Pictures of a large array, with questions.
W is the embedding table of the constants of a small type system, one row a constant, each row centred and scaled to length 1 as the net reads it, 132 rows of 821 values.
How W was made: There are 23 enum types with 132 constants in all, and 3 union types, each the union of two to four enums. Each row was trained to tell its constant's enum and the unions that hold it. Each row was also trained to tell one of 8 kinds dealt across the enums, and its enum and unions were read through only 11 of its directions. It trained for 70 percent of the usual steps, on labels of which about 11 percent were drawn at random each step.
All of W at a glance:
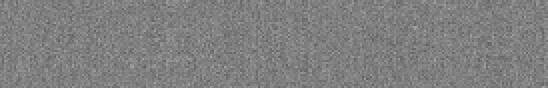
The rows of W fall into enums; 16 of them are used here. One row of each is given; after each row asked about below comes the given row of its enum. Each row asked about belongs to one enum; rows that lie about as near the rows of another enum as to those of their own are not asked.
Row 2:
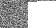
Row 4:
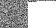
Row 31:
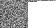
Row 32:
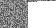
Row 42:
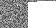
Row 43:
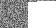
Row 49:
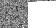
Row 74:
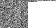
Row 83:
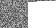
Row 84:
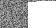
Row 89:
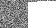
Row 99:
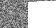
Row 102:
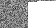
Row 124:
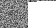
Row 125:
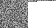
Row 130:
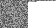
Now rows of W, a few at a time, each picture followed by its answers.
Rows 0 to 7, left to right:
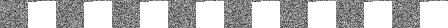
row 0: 42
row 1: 124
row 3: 124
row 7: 42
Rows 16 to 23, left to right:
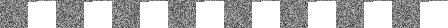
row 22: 43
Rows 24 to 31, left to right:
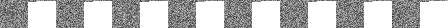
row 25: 43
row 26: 42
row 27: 32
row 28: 43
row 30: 84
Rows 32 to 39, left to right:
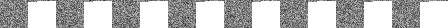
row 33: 125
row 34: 99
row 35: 89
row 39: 84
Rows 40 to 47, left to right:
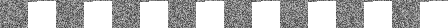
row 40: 32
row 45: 32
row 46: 89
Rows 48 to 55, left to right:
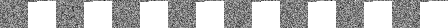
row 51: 42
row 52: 89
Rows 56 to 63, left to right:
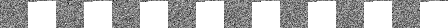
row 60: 31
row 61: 42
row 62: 125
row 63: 84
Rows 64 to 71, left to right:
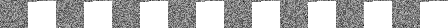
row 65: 83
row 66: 74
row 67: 74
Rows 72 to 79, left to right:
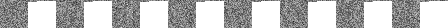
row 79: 125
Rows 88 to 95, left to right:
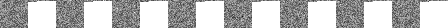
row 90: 42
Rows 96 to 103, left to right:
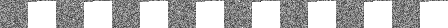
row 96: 89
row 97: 102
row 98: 89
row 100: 102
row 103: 124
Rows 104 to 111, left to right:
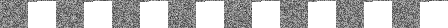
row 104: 43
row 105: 74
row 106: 74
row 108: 32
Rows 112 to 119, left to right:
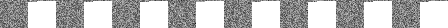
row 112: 32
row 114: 74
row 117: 74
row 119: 102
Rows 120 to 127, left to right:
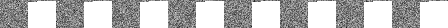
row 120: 32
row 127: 31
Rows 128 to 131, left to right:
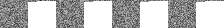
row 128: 89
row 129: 125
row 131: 43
